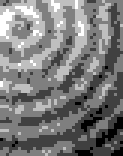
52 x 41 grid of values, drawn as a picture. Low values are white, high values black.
The ninth with the lowest average is the top left. The ninth with the highest average is the bottom right. On average the colour sits 50% of the way up the scale. Rings spread out from the top left. The halves do not mirror each other. No single row or column stands out from its neighbours. There is an overall slope up to the bottom right.
